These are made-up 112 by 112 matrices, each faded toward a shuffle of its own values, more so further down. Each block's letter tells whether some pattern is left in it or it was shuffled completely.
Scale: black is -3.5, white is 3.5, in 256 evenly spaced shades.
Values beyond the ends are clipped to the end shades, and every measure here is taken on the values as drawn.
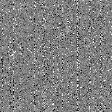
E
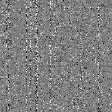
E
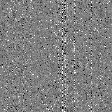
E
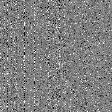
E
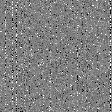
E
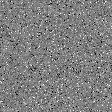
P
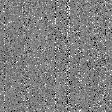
E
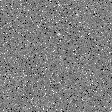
P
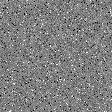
P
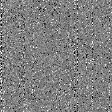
E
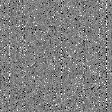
E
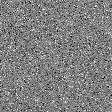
P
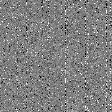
E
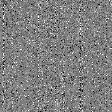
E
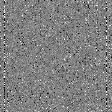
E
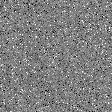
P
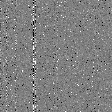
E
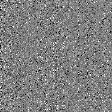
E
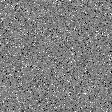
P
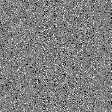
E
